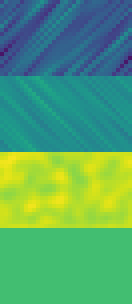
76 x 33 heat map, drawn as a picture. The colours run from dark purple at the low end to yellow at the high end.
The table splits into 4 rows of 1 panel. Panel 1,1: low, slanting up to the right. Panel 2,1: middling, slanting down to the right, faint in contrast. Panel 3,1: very high, blotchy, faint in contrast. Panel 4,1: high, flat.
